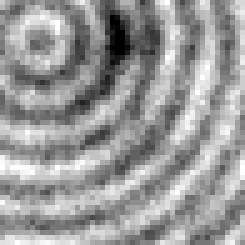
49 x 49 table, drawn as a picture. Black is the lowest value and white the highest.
Neither half mirrors the other. Rings spread out from the top left. The top middle is the ninth with the lowest average. No row or column stands out. A single dip lies in the top middle.
